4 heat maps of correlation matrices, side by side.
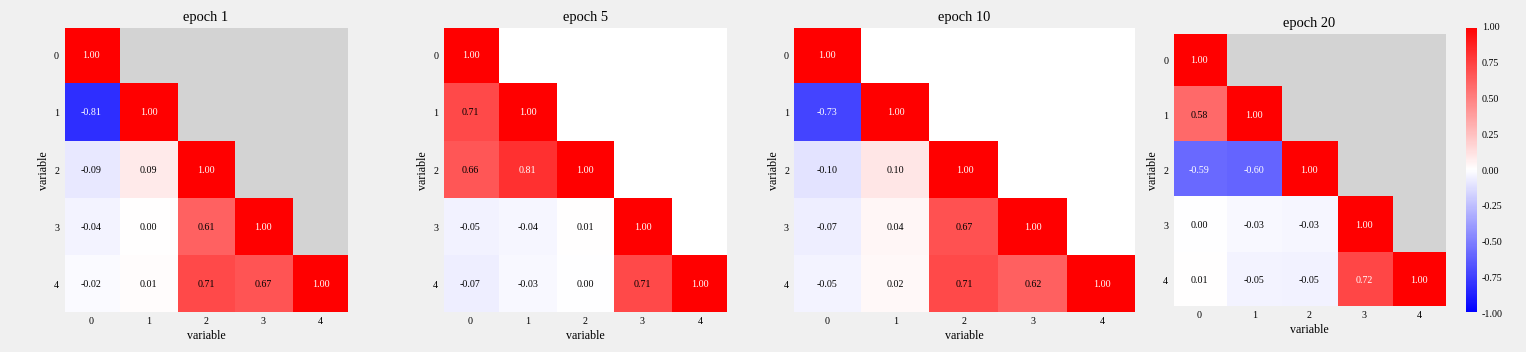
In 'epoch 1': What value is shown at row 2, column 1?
0.09
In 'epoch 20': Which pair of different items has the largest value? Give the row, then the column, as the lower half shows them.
4, 3
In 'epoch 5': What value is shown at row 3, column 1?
-0.04
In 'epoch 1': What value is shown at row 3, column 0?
-0.04
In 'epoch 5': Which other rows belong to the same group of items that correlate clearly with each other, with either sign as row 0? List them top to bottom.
1, 2
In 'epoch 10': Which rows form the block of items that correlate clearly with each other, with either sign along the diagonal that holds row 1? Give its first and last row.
0 to 1
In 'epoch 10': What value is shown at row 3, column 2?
0.67
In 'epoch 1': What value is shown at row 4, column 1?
0.01
